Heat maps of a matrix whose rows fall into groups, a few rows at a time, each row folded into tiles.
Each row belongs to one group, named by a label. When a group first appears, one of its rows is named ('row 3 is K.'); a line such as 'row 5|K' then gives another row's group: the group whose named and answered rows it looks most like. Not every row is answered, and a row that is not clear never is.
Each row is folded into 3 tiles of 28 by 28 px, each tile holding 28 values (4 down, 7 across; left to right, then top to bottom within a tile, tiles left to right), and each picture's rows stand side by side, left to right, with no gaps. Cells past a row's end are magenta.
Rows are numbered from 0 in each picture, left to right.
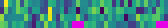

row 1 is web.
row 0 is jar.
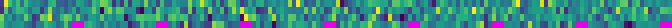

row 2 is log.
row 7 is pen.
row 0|jar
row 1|web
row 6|pen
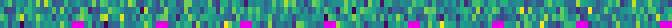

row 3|log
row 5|web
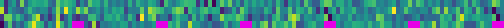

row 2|web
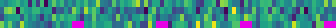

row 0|web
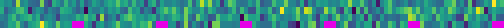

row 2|log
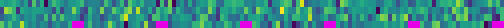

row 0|web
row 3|pen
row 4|jar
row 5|log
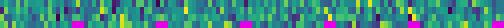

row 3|log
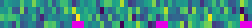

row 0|log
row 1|log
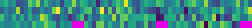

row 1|log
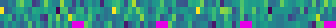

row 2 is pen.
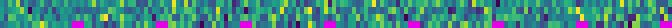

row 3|pen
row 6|log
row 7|log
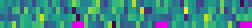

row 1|pen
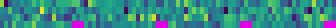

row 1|jar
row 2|web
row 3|web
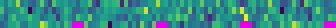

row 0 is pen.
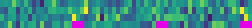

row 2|log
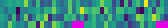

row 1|web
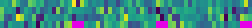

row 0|pen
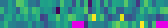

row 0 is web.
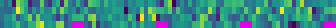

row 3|pen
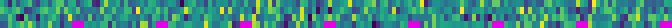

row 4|pen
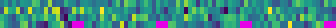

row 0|pen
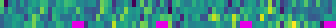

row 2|jar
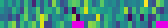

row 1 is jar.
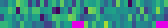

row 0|web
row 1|web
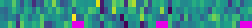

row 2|jar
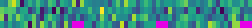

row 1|log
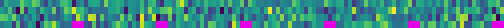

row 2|pen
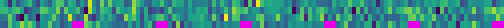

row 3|jar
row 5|log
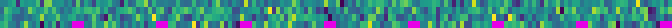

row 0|pen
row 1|web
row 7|pen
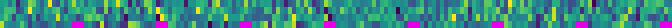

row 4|pen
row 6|jar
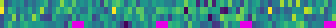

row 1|pen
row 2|web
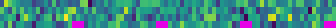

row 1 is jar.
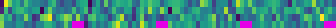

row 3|web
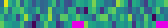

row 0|jar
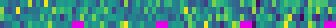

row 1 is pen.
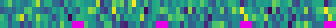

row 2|log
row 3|log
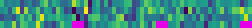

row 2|log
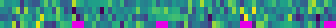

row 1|log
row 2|log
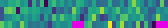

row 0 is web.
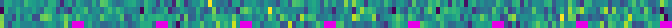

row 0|jar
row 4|web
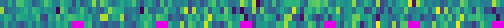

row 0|web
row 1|web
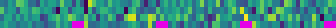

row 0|web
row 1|jar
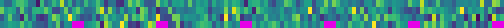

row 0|web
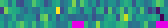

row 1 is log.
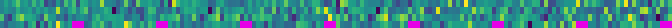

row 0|pen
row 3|log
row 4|jar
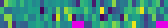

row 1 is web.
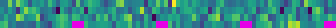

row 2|jar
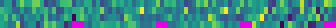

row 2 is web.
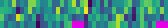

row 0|pen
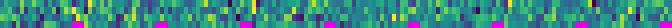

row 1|jar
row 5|web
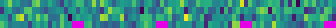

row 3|web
